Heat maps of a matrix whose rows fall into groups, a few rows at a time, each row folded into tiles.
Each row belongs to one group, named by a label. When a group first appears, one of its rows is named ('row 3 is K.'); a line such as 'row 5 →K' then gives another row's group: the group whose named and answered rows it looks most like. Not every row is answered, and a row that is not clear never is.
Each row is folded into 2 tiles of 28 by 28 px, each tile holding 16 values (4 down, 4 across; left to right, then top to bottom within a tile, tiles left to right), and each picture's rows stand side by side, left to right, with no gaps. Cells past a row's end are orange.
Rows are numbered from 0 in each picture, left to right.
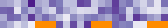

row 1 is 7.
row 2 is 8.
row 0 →8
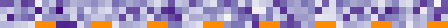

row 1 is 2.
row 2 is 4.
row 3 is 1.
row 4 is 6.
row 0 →4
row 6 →4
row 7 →1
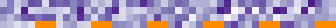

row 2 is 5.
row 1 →4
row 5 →2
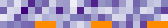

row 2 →7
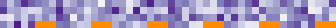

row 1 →1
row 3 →8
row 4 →4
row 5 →6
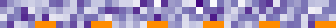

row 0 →6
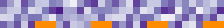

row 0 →7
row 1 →1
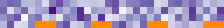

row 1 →6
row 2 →5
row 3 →4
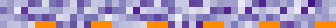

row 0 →8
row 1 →7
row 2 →8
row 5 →2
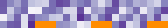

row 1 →4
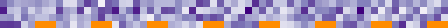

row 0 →2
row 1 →1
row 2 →1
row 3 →8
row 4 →2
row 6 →2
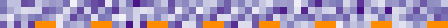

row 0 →7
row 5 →8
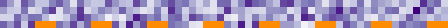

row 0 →7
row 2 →7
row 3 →8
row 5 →4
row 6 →1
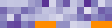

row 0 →2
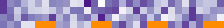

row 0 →8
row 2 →5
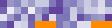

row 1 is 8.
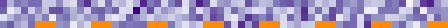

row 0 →5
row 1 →1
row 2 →2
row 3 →4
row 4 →7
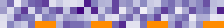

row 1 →2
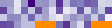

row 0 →2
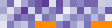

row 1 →5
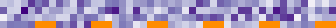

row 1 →7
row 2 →8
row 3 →8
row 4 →4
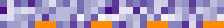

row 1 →7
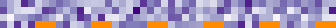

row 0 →7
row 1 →6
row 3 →1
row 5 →5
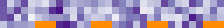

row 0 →1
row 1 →2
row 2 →6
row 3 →7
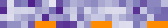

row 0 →5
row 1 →2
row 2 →4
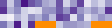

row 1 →1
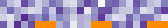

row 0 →7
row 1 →1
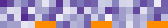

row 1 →5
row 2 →1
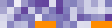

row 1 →8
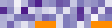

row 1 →4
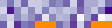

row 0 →7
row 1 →7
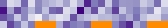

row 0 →1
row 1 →2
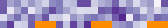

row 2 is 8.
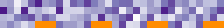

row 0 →8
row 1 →5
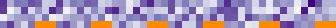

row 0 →5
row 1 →5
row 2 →8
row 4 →8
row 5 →2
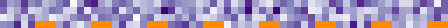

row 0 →5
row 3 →2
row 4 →1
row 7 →1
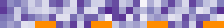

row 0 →8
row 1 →7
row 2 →1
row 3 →7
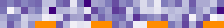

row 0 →5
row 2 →8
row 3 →7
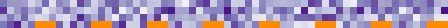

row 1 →7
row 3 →1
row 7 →5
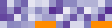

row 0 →1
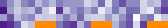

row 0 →2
